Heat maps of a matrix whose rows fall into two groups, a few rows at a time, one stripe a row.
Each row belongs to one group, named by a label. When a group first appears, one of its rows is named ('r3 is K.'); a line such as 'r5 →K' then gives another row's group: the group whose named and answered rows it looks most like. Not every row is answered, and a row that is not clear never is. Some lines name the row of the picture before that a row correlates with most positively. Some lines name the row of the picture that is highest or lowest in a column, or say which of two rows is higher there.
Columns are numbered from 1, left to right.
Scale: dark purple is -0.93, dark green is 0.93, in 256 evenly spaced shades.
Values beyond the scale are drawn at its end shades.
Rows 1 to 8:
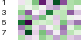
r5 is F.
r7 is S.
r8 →F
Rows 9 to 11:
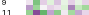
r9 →S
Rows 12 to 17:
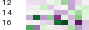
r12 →S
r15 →S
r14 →S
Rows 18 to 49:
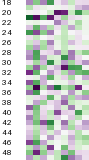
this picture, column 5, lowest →20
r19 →F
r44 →S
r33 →F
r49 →S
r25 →S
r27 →F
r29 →S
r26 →F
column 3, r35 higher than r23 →Yes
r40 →S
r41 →S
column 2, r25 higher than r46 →No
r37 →F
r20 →S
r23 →S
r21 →F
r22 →S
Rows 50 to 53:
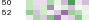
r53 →S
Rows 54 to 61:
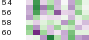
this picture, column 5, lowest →56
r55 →S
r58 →F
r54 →S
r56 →S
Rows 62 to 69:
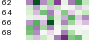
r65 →F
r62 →S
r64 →F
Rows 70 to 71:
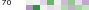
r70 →F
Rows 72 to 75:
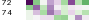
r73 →F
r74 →F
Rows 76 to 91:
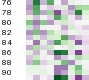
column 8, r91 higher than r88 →No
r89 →S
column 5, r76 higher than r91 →No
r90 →S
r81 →F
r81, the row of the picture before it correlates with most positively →73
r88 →S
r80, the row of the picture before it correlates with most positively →73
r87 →S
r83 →S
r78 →S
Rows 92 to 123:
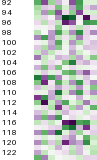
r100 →F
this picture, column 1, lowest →111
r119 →S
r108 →F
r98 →F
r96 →S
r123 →F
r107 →F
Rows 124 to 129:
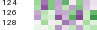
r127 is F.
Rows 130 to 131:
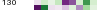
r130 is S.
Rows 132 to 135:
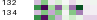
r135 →F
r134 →S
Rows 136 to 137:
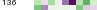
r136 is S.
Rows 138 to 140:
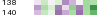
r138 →S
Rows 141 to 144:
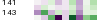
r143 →S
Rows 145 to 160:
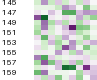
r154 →S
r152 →S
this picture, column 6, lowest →150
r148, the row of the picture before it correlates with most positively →143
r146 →S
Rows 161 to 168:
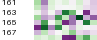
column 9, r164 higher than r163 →No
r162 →F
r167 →S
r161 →F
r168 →S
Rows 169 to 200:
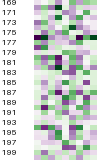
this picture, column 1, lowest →176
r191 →S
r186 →F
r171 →S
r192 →F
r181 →F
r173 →S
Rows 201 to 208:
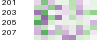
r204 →F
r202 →F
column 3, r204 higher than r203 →Yes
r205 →F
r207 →S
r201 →S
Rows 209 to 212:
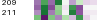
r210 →S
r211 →S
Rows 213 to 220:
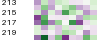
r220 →S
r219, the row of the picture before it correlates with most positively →212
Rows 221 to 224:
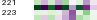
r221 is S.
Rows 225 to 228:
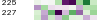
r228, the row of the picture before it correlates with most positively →221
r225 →S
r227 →F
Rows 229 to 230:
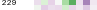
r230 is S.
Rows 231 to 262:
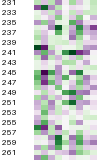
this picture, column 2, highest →232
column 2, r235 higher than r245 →Yes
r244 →F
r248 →F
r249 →S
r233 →F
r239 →F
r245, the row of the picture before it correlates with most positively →230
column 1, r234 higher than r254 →Yes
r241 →S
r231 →F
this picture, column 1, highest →240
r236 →F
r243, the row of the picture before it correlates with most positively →229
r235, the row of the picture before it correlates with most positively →229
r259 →F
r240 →F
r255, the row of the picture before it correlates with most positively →229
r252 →S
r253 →S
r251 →S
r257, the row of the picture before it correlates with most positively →230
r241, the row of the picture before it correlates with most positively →229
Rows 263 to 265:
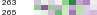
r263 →S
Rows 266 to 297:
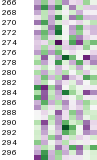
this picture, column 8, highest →281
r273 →S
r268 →S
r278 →F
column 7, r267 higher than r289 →Yes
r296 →S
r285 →F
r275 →S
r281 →S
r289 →F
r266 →S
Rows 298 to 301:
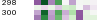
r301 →S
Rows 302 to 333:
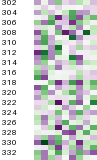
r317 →F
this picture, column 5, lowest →308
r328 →S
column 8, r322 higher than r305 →No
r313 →S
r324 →F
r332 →F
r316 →F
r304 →S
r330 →S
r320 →S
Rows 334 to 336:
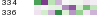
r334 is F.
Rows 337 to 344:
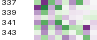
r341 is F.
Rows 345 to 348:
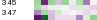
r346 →F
